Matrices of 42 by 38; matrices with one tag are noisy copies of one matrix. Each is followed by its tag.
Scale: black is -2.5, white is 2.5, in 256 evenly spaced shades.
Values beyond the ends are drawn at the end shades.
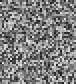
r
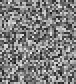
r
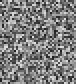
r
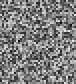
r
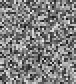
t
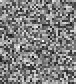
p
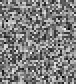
r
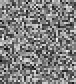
p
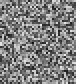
p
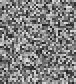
p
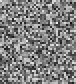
p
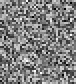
p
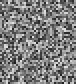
r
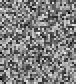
t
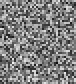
p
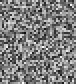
r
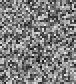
t
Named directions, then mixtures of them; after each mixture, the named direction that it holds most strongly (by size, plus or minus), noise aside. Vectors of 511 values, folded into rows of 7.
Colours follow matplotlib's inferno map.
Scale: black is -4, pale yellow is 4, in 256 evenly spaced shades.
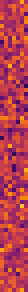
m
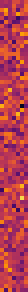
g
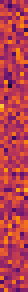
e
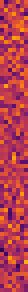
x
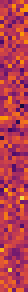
m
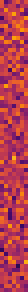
x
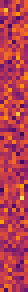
g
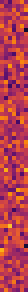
e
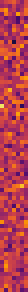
g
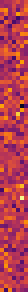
g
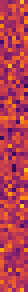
m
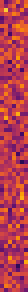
x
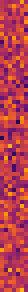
m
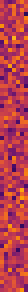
m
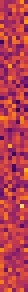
m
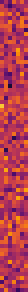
e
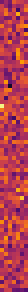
e
